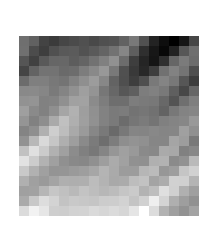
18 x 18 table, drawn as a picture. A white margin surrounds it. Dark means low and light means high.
Lone odd cells: none. Grain: diagonal, up to the right. Ninth with the lowest average: top right. Slope: up to the bottom.
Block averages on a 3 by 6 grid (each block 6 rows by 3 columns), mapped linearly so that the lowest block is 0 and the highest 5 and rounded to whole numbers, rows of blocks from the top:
1 1 2 1 0 1 | 4 4 3 2 2 3 | 5 4 5 5 5 4
